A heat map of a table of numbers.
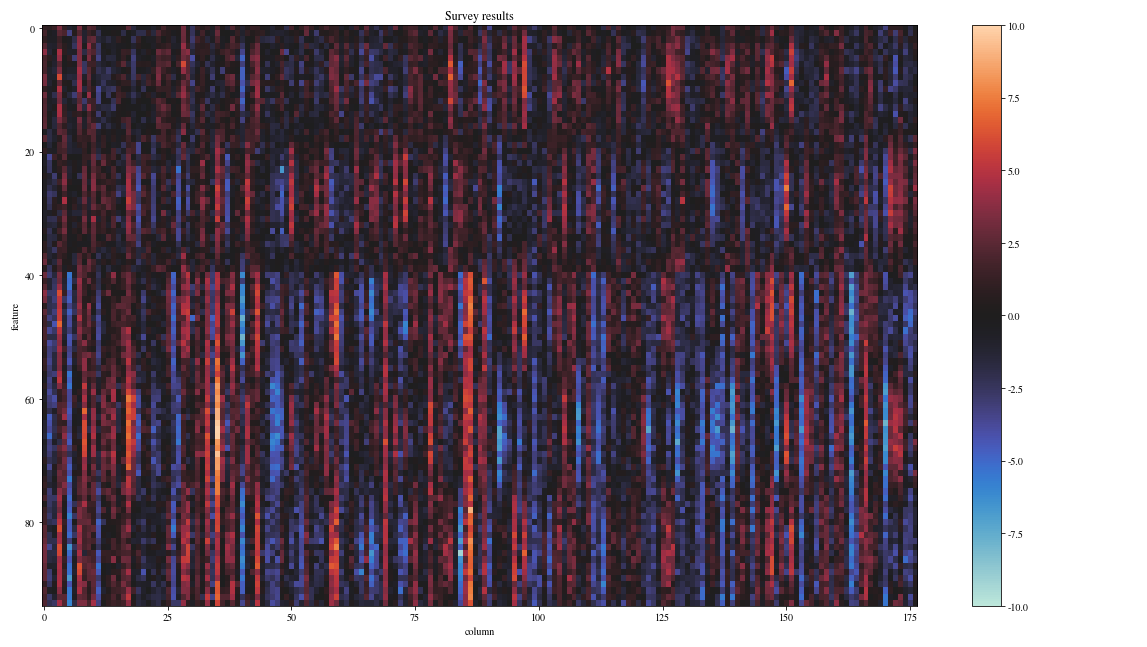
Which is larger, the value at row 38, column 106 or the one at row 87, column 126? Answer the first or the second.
the second
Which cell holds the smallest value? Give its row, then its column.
85, 84
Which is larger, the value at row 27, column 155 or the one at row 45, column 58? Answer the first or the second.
the second
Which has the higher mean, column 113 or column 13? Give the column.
13
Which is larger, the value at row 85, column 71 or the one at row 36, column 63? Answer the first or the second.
the second
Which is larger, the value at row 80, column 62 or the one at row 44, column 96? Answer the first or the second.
the first
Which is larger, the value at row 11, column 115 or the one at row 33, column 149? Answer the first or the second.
the first
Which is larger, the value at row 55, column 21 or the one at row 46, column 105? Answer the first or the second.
the first
